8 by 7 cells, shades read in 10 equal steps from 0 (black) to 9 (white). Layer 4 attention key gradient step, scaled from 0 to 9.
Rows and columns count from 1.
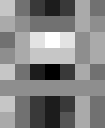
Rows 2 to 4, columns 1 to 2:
6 5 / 4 6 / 5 6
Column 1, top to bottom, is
7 6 4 5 7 5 7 6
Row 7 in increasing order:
1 2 2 4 4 6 7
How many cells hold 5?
12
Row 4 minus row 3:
1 0 -1 -2 -1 0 0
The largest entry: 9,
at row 3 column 4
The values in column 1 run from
4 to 7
